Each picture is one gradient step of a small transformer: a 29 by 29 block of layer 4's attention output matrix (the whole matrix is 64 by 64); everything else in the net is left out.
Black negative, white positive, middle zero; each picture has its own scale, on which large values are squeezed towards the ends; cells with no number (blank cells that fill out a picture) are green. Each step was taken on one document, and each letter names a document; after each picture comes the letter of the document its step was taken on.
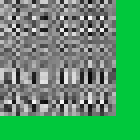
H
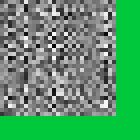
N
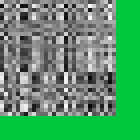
H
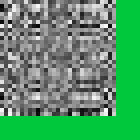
N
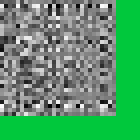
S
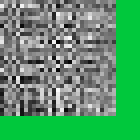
S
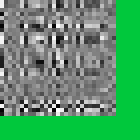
S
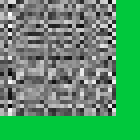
N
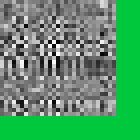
S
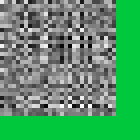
N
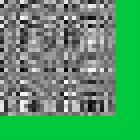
H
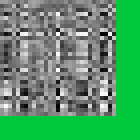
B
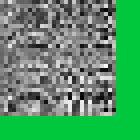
N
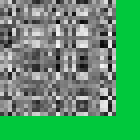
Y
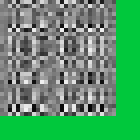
H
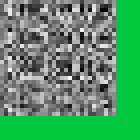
N
